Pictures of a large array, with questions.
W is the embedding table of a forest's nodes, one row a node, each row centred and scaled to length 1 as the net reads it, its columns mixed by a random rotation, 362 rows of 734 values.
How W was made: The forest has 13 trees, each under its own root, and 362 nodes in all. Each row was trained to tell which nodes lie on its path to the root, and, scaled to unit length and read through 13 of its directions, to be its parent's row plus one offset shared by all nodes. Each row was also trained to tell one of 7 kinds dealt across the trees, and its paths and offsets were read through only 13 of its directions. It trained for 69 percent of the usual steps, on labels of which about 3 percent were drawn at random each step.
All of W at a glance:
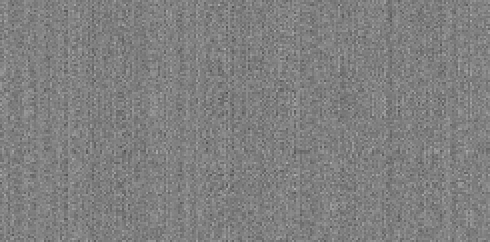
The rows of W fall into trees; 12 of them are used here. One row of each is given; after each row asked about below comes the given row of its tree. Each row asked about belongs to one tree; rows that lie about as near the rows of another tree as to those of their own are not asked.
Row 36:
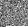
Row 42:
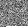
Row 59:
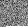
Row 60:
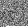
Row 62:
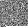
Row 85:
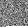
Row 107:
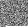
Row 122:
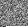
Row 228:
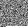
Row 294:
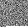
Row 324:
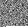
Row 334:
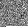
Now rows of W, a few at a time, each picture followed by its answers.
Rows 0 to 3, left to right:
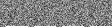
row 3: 42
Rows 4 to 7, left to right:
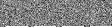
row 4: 228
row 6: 42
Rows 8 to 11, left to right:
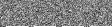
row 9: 107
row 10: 59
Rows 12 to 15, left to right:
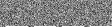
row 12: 60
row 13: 294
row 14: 122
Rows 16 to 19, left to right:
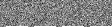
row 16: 334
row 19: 122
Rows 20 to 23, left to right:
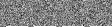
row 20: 334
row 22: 60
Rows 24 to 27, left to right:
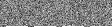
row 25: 42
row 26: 60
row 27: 59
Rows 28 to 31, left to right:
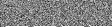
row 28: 122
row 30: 334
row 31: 62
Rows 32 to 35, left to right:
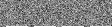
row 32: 60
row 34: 42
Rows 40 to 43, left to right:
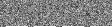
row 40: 36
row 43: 60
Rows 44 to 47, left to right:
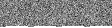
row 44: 122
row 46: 122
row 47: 122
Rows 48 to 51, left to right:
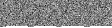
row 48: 107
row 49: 334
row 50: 36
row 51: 36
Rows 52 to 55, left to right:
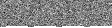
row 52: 42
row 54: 59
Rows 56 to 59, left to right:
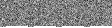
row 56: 107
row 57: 36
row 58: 42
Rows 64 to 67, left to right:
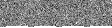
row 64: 107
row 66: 122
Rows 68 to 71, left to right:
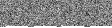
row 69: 122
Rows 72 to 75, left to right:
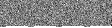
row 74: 36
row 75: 60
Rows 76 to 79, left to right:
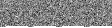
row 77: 59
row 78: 60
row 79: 36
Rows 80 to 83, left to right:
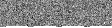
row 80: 60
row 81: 122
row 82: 59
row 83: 122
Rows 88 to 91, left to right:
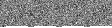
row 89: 60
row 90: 122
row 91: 59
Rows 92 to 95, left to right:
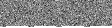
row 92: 59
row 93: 294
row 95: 122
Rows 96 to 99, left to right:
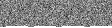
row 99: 60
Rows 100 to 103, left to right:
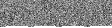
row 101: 60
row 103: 294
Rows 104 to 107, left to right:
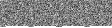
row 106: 60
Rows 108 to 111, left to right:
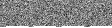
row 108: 334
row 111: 324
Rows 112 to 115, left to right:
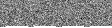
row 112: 228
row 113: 60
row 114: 42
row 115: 42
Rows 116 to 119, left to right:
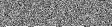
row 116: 42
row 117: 59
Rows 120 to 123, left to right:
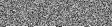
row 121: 59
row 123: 62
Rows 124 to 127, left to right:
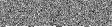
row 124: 107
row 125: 228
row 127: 59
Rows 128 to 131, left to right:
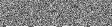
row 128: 42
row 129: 334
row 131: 42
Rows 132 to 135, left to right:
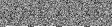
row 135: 107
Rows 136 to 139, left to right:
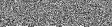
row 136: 62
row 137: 42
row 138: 294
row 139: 122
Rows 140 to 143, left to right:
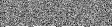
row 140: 122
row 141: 60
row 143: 122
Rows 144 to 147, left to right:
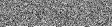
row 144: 334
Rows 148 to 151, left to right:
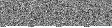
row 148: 62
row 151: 228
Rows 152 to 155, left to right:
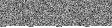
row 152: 60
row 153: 107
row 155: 107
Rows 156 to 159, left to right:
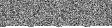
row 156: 59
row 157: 36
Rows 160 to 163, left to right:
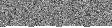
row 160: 228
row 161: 62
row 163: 60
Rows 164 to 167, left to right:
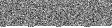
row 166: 59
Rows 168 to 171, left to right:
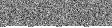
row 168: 228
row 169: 59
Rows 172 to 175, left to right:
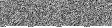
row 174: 60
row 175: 334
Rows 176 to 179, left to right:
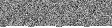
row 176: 324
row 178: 42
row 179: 36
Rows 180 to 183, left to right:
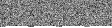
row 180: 36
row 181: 228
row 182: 42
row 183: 122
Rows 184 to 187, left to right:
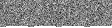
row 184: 334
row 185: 85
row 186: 36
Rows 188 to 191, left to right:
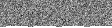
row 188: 59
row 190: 62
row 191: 59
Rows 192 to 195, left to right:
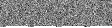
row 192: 294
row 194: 36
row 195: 228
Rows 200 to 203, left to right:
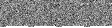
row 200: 324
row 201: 60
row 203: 42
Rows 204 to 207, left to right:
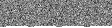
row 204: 334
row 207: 107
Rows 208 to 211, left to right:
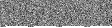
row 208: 62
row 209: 228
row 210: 59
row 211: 60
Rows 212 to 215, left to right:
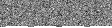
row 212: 36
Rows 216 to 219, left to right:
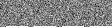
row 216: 334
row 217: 36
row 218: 324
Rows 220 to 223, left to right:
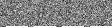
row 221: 59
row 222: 107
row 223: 42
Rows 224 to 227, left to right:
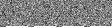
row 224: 228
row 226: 107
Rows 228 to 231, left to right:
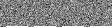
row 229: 59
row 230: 62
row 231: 36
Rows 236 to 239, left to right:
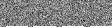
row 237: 59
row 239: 42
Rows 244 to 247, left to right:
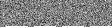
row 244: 122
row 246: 42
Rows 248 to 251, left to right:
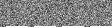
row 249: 60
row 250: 36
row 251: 42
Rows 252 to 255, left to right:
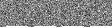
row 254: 334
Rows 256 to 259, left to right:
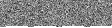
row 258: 228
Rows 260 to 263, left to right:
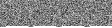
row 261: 59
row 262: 36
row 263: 60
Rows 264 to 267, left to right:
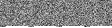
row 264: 107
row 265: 42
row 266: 42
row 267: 228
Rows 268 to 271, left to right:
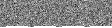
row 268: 60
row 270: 334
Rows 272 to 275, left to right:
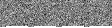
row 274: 122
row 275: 122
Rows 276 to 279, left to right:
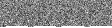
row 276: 122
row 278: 228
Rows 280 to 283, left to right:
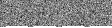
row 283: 59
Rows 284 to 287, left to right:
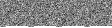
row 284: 107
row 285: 59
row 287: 59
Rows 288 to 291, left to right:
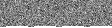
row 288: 62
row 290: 42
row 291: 334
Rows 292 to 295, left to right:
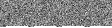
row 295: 59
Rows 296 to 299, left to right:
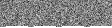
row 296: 122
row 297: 122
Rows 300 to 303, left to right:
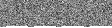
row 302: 122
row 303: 60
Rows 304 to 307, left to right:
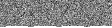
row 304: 36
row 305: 60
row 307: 334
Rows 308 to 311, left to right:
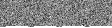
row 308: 122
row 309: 36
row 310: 60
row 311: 59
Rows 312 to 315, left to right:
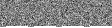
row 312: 42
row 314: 36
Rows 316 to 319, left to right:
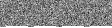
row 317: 36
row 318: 59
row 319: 334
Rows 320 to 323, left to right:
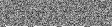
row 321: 60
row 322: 107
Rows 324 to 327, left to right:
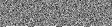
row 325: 107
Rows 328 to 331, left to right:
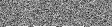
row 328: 36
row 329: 60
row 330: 107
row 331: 42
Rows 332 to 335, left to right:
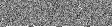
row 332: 324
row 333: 62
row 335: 42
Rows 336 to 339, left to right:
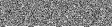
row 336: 59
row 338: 122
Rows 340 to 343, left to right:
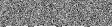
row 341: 85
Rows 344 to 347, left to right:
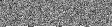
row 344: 36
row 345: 122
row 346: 122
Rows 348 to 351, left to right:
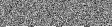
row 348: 36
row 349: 62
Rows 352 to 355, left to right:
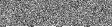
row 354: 42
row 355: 36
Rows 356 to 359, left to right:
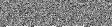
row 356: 324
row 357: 42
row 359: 334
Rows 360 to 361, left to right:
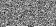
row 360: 334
